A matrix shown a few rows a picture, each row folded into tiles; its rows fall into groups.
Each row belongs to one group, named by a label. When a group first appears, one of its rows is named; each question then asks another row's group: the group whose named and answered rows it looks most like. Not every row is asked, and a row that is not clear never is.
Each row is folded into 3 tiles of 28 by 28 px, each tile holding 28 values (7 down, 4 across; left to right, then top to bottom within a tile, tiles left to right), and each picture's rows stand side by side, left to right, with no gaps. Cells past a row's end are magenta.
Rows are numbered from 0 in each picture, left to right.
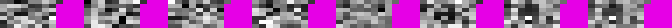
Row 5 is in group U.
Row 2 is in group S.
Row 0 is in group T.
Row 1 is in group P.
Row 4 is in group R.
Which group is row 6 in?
U
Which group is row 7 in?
U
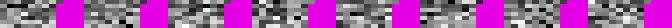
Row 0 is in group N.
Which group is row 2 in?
P
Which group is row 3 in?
U
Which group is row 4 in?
T
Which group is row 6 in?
S
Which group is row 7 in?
S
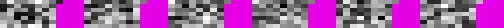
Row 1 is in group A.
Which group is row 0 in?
U
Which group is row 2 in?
S
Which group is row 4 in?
U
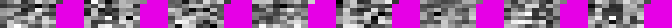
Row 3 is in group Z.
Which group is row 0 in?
P
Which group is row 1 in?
U
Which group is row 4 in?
P
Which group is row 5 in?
A
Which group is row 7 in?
U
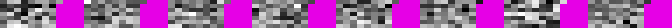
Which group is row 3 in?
N
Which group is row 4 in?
N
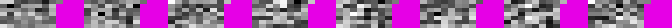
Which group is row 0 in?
A
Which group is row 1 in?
N
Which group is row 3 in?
R
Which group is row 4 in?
N
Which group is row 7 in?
S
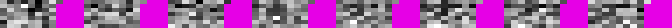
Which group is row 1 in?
R
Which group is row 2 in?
N
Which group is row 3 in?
U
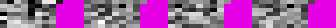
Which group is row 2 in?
R
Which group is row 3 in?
P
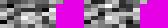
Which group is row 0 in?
R
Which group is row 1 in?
R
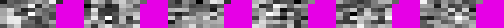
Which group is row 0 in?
P
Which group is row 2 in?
T
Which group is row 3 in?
N
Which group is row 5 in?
S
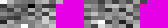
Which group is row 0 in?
Z
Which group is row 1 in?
S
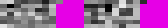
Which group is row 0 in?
A
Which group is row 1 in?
A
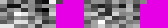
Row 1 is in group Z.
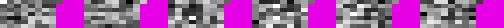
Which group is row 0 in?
S
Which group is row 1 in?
R
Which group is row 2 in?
U
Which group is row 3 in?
T
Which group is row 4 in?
N
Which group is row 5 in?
N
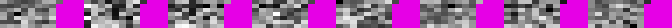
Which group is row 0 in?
A
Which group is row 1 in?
T
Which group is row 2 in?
Z
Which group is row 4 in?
P
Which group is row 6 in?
A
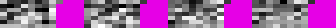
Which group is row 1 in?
P
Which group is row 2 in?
T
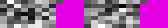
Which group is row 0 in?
U
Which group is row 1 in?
P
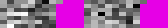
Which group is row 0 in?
R
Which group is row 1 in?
N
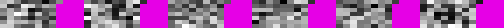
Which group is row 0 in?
N
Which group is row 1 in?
T
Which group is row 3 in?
T
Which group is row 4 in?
P
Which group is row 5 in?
U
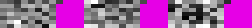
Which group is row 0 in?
S
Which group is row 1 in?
A
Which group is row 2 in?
U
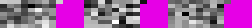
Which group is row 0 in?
Z
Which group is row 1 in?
P
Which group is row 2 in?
N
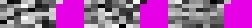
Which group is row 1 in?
A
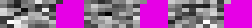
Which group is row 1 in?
T
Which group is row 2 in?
Z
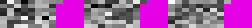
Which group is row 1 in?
N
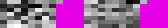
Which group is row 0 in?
Z
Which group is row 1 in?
R
